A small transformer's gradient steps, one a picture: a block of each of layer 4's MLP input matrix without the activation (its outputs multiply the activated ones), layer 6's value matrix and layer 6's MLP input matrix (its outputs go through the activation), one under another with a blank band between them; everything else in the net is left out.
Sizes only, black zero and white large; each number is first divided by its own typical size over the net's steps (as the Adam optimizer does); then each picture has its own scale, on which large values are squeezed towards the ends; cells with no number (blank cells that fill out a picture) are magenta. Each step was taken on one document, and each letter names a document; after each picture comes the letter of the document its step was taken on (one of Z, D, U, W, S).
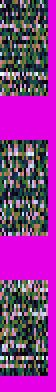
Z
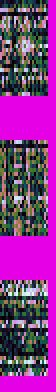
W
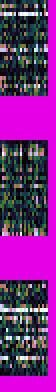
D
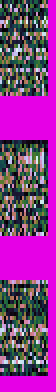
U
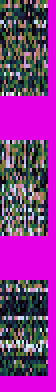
U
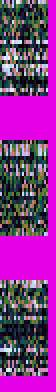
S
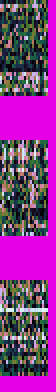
Z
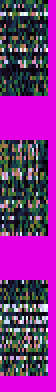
D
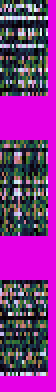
W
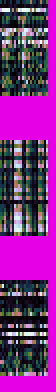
W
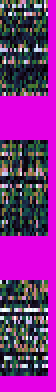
D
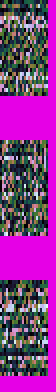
Z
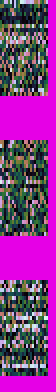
U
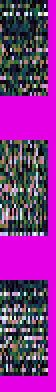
D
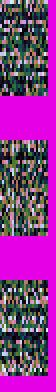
S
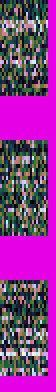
S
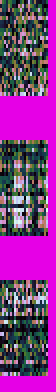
W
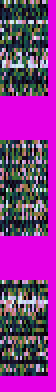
S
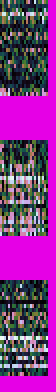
U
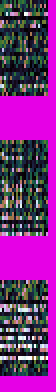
D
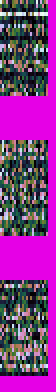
U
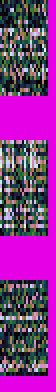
U
